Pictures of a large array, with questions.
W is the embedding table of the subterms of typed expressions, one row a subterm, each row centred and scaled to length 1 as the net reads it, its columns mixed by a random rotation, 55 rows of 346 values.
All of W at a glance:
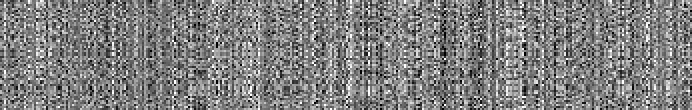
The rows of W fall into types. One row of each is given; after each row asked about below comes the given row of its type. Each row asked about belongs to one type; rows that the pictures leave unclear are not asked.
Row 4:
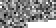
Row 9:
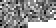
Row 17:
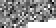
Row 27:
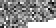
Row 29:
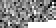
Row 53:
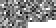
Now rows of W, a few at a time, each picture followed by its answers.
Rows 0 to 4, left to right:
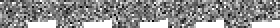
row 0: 4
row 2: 27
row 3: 17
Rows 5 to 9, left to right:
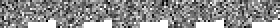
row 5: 9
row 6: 17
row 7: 29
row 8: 27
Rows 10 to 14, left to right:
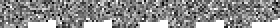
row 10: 53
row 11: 27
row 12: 29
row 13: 53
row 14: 27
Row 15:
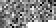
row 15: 17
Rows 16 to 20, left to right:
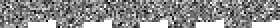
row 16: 53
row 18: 9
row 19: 27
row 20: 53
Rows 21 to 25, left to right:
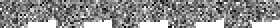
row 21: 17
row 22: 4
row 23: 17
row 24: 27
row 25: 4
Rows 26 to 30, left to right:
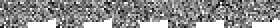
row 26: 27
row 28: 4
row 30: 9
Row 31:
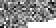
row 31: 27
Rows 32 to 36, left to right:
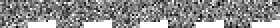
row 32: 4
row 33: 4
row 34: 17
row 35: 29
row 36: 27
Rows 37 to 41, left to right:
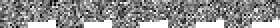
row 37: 29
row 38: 9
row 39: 4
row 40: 17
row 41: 17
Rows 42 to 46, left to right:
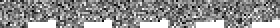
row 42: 9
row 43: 9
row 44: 9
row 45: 4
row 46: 17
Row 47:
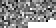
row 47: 9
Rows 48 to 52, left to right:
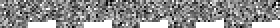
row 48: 53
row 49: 29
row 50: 9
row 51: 27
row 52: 29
